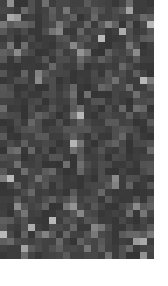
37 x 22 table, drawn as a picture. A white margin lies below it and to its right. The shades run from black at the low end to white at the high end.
Stripes: none. Odd rows or columns: none. Average level on the scale: 30%. Histogram: skewed, a long tail of high values. Symmetry: a half turn.
